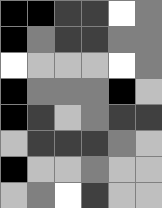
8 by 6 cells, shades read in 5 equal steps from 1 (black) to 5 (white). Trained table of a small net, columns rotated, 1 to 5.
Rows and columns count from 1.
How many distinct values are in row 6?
3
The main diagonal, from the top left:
1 3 4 3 2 4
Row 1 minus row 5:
0 -1 -2 -1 3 1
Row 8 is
4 3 5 2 4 4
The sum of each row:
14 14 25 15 14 17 20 22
